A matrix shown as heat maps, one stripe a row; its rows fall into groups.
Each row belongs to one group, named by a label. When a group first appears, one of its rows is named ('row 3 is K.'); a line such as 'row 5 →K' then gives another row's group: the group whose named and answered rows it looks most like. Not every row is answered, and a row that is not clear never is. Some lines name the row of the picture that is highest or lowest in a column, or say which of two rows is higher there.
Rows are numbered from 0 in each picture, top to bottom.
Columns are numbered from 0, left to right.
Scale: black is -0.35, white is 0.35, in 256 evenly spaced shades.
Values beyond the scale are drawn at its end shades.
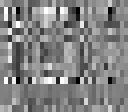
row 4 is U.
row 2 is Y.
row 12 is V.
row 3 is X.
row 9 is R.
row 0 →U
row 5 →X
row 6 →U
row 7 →U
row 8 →U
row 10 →U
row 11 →Y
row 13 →V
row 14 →V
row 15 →U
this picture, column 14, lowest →11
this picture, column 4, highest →3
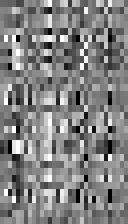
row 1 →V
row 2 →R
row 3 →R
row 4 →V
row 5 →Y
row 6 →V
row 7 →X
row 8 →V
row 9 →X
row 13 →Y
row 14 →Y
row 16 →R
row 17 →R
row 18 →Y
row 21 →X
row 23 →U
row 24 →R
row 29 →R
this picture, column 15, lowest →4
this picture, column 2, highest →12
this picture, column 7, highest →21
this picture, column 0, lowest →21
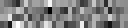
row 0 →R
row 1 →V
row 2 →U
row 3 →X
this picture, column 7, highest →3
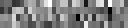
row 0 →R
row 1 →X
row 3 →V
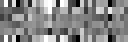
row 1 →R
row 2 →X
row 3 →R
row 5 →Y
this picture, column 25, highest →1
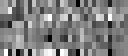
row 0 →Y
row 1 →U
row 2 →R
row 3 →X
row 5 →V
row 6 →X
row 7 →Y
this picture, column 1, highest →7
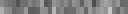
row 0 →U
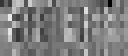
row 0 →X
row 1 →V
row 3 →V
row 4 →U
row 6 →V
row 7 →V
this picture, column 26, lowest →0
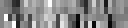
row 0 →R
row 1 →R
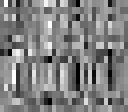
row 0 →Y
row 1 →U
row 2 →Y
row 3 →R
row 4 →R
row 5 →X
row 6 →R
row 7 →X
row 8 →V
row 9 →Y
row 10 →Y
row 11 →Y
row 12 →Y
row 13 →U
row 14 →V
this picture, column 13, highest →0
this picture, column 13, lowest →7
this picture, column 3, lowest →6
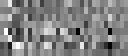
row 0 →U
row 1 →V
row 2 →U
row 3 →R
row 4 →Y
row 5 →U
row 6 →X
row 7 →X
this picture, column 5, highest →6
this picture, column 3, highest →6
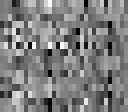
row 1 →R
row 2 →U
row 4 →Y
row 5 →X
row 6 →Y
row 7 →V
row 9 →U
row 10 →V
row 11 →X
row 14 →V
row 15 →V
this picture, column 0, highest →6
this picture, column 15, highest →6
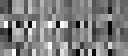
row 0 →X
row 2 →U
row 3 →Y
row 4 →X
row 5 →X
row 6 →R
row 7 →Y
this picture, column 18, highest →6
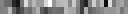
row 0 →R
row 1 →U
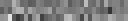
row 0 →V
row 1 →X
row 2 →U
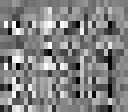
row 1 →R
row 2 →R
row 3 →Y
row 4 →X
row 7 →V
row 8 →X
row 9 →Y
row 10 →V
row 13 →Y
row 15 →X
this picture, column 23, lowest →13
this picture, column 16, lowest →4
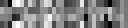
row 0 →X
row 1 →U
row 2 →R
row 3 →X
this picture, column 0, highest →1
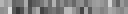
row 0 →U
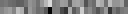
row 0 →R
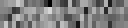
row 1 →R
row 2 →X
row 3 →Y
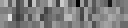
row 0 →Y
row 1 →U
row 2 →U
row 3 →U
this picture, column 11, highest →0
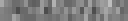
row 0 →U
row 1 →U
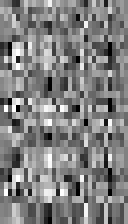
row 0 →R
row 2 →Y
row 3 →V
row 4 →V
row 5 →R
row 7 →X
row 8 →Y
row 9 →X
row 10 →U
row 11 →V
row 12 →V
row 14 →X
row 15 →Y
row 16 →X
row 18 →U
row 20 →V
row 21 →R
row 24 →X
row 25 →X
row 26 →Y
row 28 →R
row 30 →V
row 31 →V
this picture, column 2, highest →18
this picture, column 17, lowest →25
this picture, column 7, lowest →27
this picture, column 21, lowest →17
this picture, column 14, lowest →27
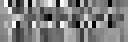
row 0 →Y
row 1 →U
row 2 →V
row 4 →U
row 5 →U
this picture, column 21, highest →2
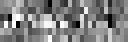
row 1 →V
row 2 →X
